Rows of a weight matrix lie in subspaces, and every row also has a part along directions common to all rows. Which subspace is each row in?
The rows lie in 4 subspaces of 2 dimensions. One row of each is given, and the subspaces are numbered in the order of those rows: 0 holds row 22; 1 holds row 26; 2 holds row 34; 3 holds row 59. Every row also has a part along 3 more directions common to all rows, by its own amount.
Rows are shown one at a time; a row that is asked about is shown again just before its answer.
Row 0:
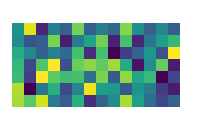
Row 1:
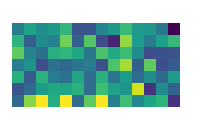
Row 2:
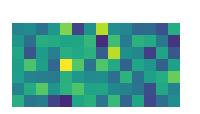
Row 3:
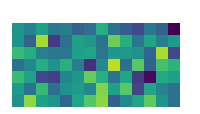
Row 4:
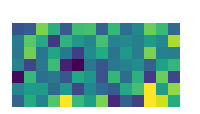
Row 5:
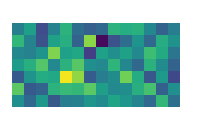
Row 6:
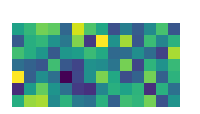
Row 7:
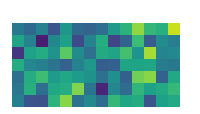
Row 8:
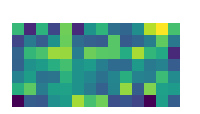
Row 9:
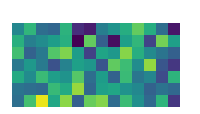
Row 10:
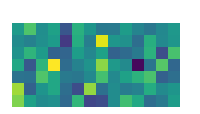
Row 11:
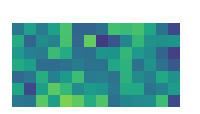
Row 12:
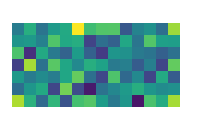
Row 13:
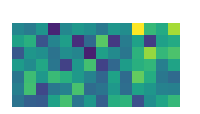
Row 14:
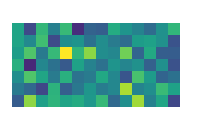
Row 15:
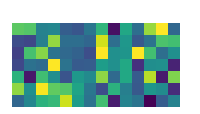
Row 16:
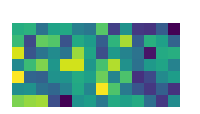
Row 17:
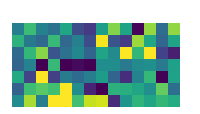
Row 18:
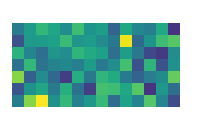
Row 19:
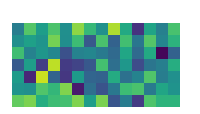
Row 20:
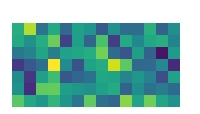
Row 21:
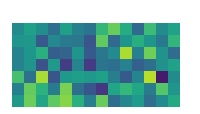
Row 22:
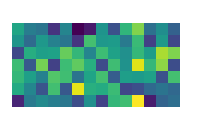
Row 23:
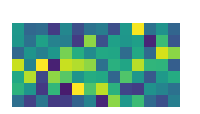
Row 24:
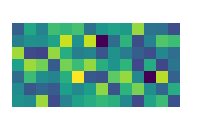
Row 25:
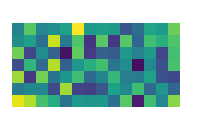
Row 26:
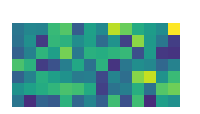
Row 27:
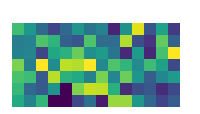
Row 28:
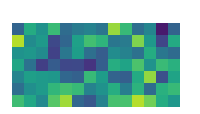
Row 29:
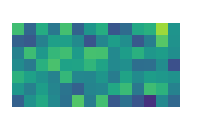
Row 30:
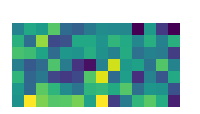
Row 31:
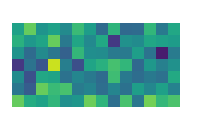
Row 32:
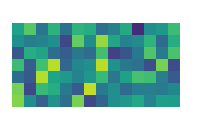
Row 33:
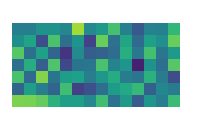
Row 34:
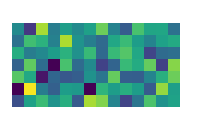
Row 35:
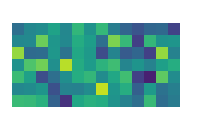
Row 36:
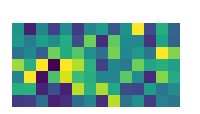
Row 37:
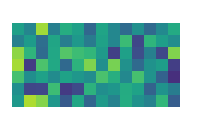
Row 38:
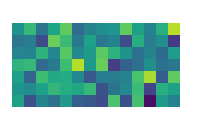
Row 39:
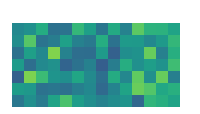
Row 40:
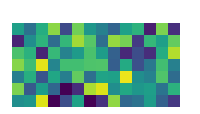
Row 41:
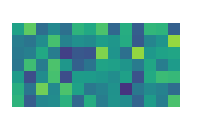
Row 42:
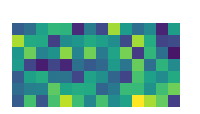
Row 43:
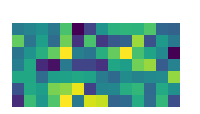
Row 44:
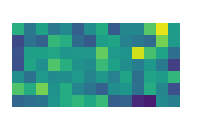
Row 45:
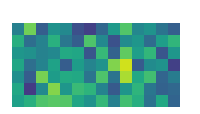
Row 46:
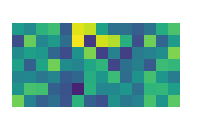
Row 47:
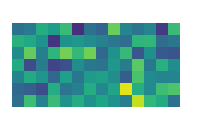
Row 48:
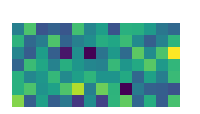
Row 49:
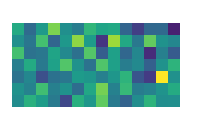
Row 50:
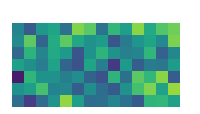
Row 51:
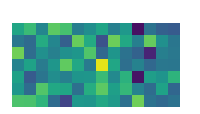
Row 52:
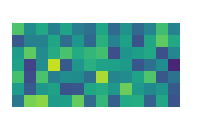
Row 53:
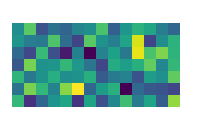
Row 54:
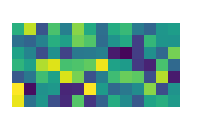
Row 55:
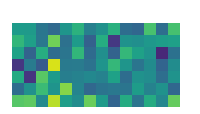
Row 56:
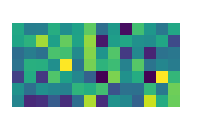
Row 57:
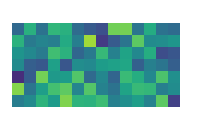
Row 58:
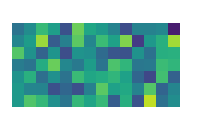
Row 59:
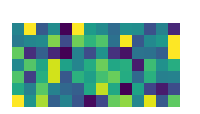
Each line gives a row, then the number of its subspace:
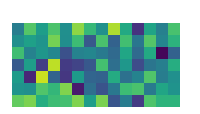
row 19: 0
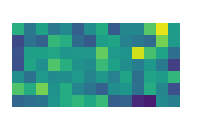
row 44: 3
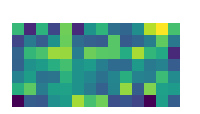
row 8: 3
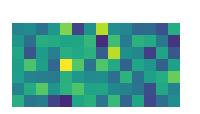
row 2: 1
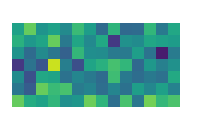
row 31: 0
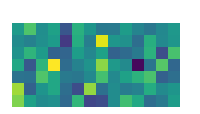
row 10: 2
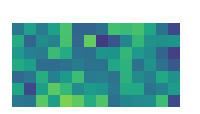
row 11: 2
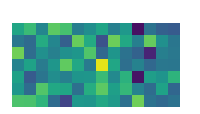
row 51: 1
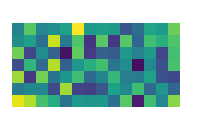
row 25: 0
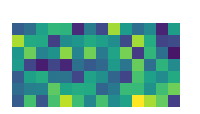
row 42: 3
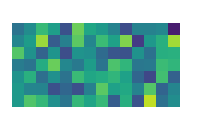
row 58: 1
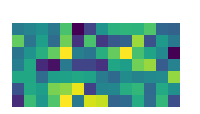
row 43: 2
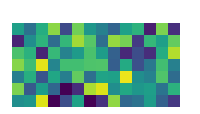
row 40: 0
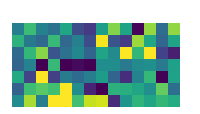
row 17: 0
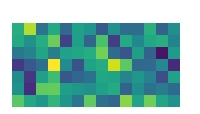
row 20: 0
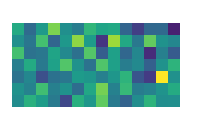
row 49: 1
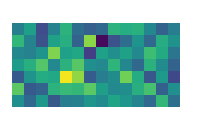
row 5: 2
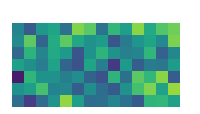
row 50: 1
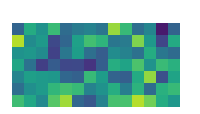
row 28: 3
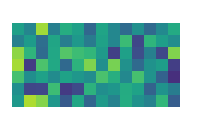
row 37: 3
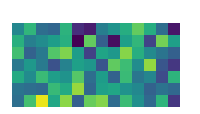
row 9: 2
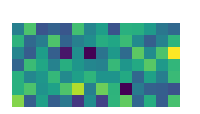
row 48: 3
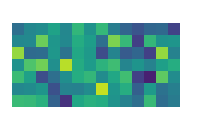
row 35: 1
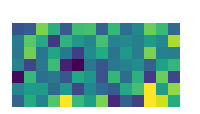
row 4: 1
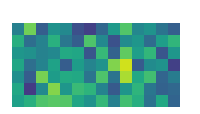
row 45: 2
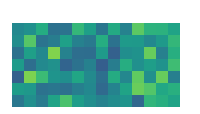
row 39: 1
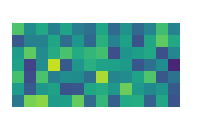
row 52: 3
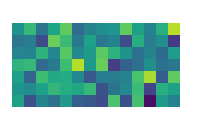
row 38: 1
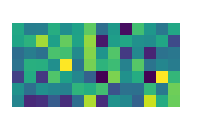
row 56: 0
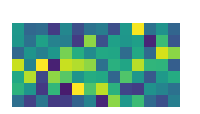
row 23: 0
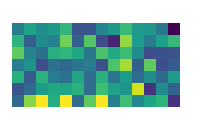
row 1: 2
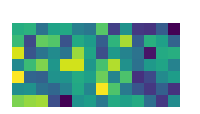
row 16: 1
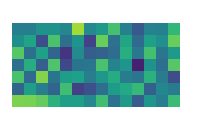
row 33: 0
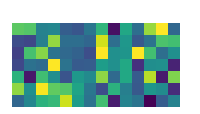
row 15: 3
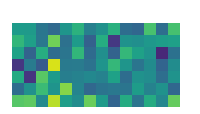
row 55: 0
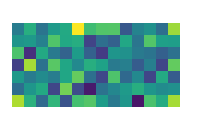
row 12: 0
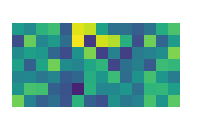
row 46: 2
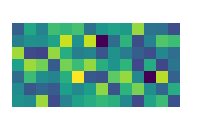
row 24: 2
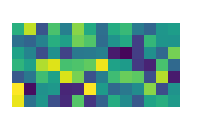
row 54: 2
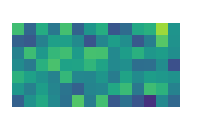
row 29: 3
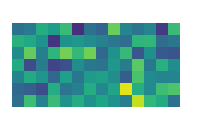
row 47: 3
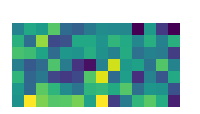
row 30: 1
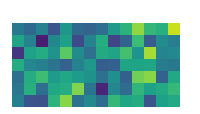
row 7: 1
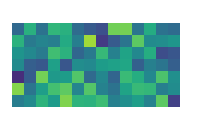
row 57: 2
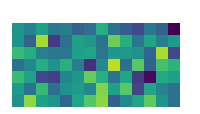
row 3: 1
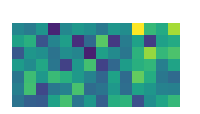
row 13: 1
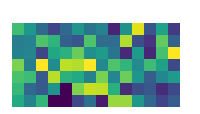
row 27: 0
